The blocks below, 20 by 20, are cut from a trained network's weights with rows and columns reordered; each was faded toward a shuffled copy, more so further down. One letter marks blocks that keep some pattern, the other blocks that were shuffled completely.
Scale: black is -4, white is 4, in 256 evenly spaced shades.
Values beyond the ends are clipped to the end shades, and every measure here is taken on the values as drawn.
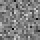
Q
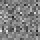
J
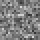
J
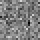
J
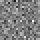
J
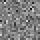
J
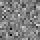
Q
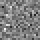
J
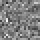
J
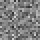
J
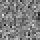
Q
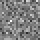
J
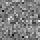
Q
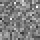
J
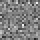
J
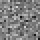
J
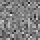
J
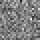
Q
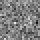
Q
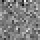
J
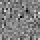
J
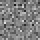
Q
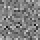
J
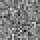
Q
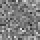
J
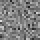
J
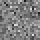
Q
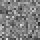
J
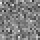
Q
